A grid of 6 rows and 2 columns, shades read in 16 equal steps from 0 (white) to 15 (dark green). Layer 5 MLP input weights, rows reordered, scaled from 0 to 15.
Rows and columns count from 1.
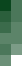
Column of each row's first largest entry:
1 1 1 1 1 1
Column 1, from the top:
15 13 12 10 11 9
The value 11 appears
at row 1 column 2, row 2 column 2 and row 5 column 1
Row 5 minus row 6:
2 8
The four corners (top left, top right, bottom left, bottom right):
15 11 9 0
